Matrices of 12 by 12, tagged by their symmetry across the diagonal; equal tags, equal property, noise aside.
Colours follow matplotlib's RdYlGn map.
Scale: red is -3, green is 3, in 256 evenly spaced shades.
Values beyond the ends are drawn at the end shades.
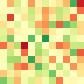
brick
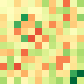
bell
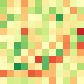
brick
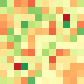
bell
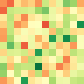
bell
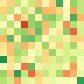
bell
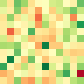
brick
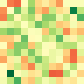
bell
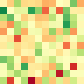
brick
